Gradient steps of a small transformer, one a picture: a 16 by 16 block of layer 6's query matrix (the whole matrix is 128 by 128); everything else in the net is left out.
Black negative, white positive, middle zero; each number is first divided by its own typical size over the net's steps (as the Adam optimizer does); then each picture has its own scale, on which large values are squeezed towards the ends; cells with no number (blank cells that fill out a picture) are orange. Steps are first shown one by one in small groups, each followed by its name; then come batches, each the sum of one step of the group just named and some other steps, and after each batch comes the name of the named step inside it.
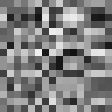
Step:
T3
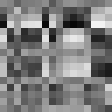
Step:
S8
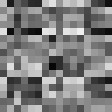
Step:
S8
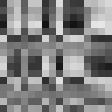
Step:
S8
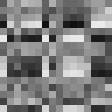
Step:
S8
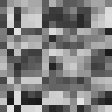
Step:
S8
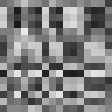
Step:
T3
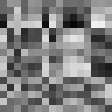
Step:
S8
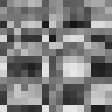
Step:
S8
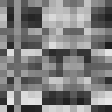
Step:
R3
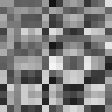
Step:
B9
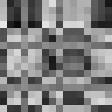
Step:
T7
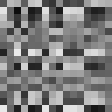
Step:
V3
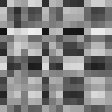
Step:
V3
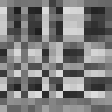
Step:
V3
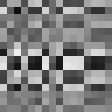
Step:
V3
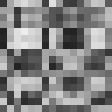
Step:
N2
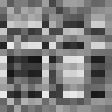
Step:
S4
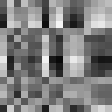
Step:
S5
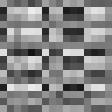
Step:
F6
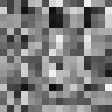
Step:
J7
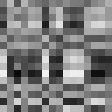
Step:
S5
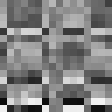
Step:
F6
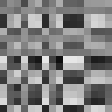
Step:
F6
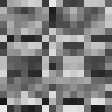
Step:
J7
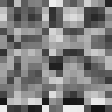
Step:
J7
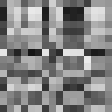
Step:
F6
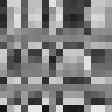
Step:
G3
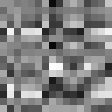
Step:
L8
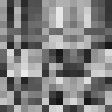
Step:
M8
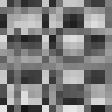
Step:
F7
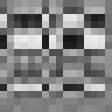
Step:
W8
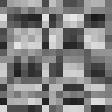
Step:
W8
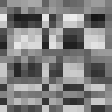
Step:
W8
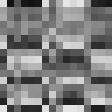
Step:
F7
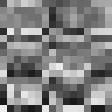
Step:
L8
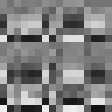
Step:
F7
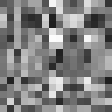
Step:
M8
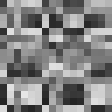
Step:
L8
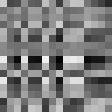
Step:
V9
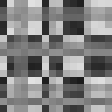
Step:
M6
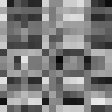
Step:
V9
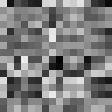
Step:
V9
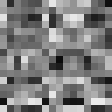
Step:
V9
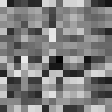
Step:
V9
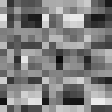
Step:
V9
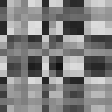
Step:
M6
